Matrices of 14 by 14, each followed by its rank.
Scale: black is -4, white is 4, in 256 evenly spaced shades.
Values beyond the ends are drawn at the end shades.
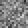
full rank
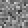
full rank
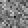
full rank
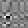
two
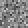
full rank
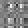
two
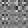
two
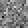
full rank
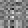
two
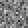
full rank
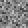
full rank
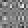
two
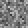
full rank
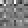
two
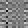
two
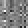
two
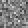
full rank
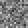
full rank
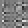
two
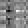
two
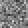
full rank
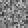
full rank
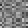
two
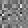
two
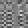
two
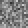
full rank
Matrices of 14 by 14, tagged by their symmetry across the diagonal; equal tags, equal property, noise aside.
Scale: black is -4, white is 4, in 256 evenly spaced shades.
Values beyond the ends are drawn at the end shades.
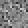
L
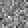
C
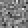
C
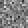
C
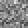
C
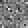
L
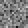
L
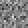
C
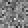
C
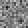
L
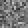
C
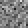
C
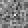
L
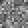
L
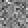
C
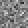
C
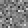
L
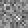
L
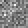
L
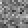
C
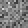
L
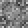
L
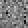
C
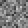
L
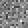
L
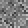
L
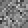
L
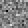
C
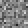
C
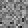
C
